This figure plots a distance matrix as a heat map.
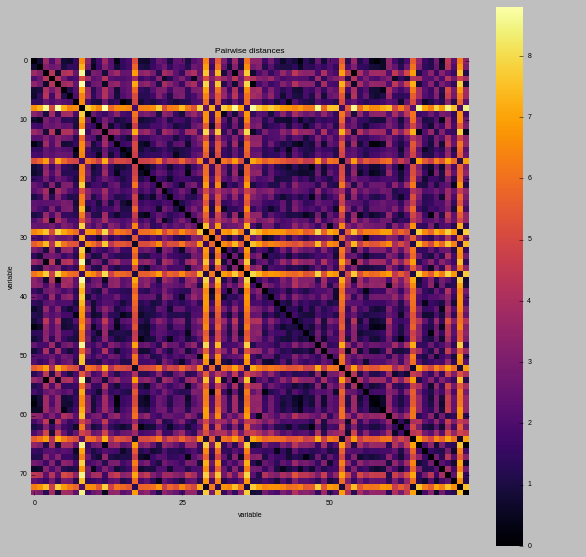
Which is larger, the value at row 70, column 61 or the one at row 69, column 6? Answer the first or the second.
the first
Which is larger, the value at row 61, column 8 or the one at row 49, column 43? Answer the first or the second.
the first
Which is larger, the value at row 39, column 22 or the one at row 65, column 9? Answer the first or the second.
the first
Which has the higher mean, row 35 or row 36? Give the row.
36
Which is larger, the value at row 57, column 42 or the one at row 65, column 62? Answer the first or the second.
the second
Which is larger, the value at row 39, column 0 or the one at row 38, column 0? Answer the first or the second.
the second
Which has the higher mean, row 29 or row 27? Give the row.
29
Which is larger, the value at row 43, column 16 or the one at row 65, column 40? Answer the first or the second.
the second
